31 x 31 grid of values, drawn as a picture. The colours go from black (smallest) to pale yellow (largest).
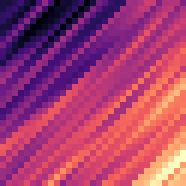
The top left is the ninth with the lowest average. Values rise toward the bottom right. The grain runs diagonally up to the right. The ninth with the highest average is the bottom right. Neither half mirrors the other.
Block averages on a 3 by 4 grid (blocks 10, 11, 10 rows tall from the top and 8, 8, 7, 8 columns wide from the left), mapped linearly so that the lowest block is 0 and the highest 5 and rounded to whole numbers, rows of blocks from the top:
0023 / 1234 / 3345
